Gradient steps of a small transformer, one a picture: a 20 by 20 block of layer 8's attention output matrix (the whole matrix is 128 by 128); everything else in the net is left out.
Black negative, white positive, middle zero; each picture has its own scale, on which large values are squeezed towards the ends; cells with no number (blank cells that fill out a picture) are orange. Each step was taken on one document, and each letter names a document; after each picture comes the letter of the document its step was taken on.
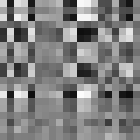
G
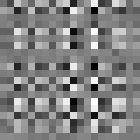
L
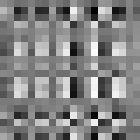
L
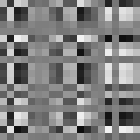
G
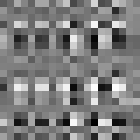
L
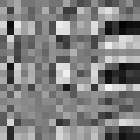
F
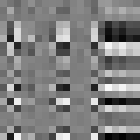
F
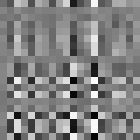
L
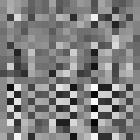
G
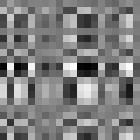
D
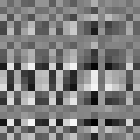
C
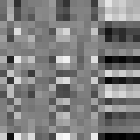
F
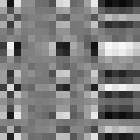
F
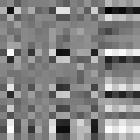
F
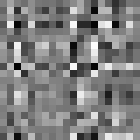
G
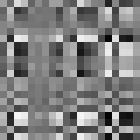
G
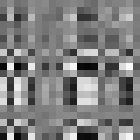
D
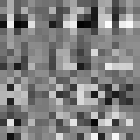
G
